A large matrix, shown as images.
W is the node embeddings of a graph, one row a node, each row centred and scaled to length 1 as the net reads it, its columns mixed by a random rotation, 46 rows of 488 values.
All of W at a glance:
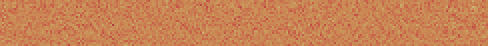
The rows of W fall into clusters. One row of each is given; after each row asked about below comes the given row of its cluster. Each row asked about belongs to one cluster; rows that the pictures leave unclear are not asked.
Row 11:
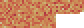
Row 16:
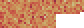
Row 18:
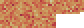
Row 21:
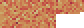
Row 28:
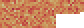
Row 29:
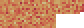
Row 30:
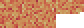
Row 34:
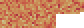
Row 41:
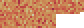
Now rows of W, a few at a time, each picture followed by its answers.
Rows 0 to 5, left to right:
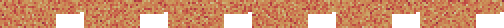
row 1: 30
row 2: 29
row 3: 41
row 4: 41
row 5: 21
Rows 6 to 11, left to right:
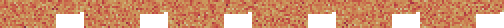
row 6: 41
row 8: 34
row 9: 28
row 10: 34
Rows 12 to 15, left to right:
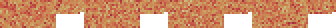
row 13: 30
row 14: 28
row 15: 11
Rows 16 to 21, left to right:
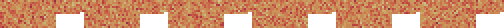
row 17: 41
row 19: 28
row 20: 41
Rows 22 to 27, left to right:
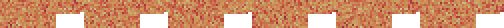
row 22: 34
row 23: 18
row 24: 16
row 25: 16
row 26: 34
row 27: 29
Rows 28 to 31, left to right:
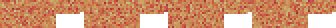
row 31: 11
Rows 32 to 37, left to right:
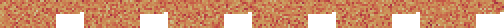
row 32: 21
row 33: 30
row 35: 28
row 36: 18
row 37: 34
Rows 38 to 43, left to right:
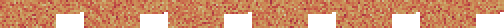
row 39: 16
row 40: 11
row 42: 30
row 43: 16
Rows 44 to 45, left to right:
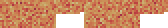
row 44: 29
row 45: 21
